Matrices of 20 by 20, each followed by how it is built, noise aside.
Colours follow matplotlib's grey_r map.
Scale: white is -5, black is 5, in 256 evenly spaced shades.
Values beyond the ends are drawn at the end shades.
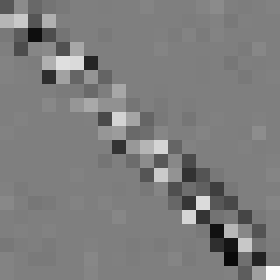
banded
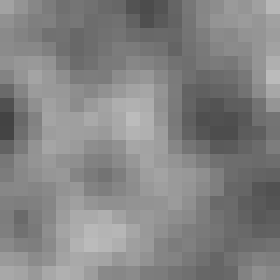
smooth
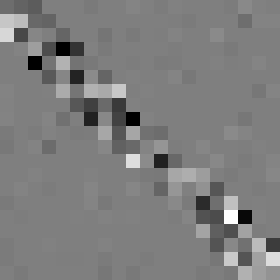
banded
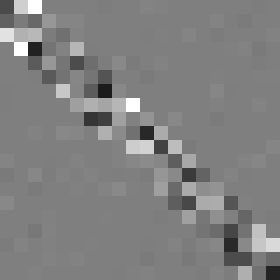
banded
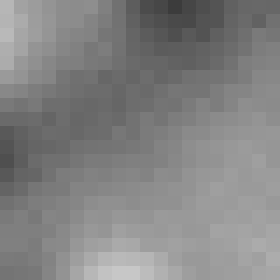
smooth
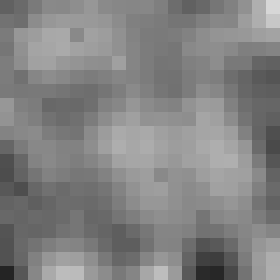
smooth
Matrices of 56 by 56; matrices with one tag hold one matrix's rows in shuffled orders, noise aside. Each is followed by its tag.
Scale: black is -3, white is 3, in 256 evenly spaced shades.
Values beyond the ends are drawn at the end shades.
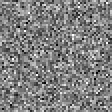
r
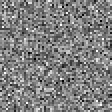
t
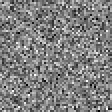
r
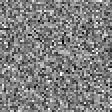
t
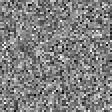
t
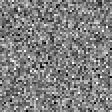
r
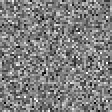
r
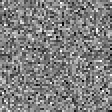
t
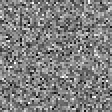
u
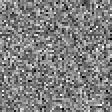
t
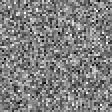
r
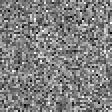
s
